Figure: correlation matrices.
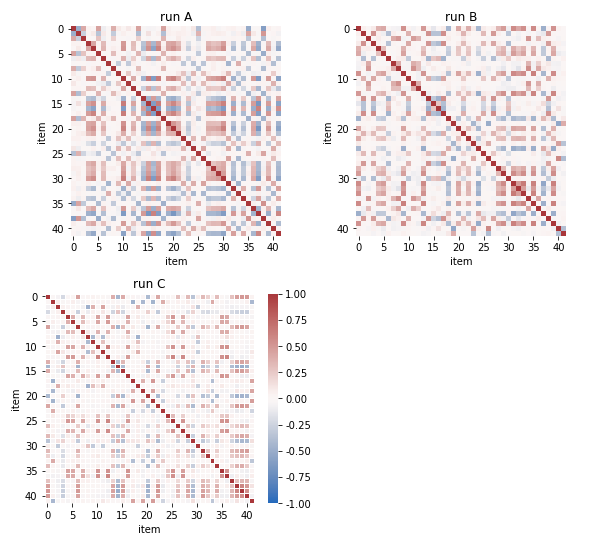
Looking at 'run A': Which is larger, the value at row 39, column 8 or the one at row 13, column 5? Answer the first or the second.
the second
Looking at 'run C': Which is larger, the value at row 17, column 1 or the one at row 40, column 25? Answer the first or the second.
the second
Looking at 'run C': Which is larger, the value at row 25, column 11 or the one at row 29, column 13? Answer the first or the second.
the first
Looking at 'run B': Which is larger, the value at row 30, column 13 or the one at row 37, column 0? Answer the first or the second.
the first
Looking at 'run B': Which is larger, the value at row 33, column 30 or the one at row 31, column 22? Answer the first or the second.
the second
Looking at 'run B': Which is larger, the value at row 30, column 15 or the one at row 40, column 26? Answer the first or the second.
the second
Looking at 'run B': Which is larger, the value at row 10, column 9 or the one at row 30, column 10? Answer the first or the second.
the first
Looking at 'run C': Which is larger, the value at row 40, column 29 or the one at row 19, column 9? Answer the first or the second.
the second
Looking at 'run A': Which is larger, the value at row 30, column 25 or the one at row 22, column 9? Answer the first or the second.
the second
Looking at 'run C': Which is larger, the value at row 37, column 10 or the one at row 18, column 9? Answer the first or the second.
the second
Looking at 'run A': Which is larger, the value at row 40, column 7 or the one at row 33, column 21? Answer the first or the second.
the second
